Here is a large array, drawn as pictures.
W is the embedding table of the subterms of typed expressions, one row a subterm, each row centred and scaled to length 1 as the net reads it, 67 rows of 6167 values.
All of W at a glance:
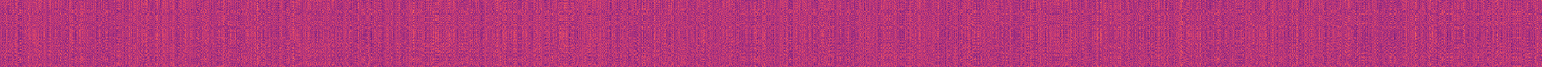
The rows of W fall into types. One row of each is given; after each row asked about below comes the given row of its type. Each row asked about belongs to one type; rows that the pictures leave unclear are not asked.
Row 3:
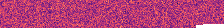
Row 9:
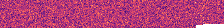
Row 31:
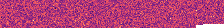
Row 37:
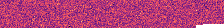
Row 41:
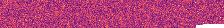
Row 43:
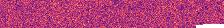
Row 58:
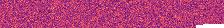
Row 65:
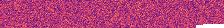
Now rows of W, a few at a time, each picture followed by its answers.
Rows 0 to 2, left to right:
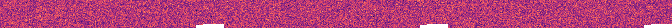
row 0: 3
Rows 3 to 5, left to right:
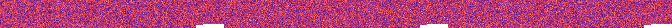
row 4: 41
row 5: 3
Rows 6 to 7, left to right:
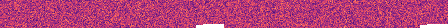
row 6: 65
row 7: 3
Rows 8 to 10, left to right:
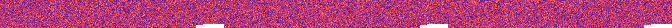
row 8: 65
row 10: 3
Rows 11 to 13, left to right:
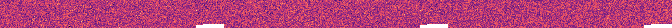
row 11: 37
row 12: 9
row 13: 65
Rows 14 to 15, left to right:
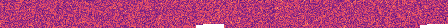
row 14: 65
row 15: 58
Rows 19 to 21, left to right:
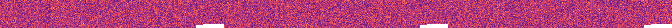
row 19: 58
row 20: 37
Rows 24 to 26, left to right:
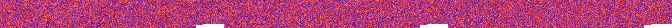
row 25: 31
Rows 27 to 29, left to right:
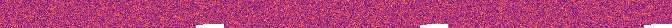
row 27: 58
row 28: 37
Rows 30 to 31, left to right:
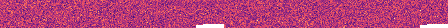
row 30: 41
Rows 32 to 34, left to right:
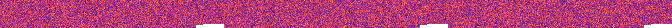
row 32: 58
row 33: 31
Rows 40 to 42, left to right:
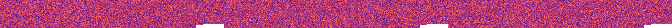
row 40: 9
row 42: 31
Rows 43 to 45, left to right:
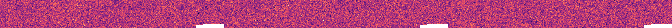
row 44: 43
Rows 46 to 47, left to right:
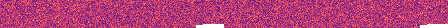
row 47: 58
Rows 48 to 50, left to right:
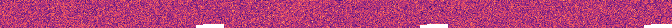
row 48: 58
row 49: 43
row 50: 41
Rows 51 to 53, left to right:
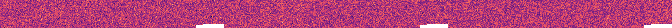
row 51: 41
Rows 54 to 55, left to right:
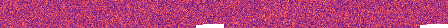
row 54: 41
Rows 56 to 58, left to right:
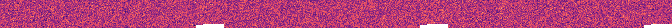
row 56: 65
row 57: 65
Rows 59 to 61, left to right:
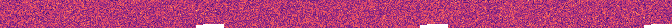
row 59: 9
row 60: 65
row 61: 58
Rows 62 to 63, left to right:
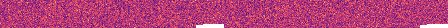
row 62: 43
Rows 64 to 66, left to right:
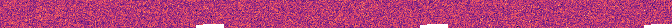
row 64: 3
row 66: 37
